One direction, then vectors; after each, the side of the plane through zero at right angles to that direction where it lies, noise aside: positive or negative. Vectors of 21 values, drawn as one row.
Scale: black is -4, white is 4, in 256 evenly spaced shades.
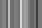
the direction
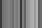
negative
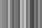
positive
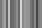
positive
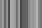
negative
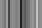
negative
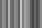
positive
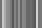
negative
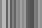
positive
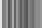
negative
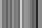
positive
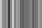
negative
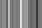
positive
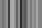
negative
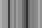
negative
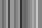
negative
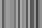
positive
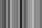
negative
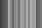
positive
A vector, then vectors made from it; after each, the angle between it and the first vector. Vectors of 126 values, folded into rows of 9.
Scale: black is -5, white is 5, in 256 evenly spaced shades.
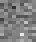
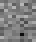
nearly opposite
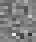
orthogonal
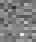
nearly parallel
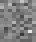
partly opposed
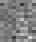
partly aligned
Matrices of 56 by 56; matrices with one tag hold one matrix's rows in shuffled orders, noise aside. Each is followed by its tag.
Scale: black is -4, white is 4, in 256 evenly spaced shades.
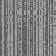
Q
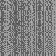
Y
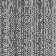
Y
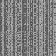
Q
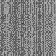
Y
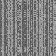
Q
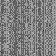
Y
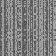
Q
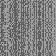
Y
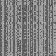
Q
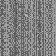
Y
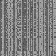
Q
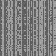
Q
